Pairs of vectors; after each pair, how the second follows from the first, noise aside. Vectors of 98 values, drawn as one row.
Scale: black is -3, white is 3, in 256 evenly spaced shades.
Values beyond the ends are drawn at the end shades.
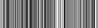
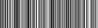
shuffled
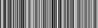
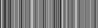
partly zeroed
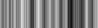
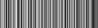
shuffled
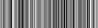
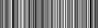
negated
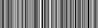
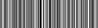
negated
